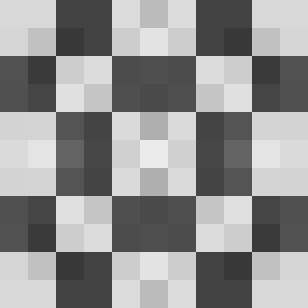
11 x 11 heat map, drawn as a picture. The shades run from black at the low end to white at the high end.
Ninth with the highest average: centre. Mirror symmetry: left to right and top to bottom. Odd rows or columns: none. Grain: checkered.
